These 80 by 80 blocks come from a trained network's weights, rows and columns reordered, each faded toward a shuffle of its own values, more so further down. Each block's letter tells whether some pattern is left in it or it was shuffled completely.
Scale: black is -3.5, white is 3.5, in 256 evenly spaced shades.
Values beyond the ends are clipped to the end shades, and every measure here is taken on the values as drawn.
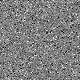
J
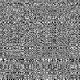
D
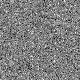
J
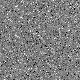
J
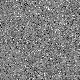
J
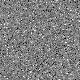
J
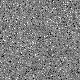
J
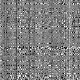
D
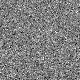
J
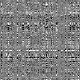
D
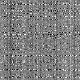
D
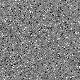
J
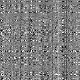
D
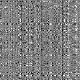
D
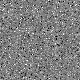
J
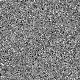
J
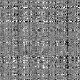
D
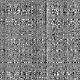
D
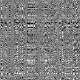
D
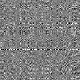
D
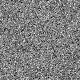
J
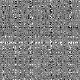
D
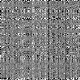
D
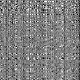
D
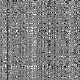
D
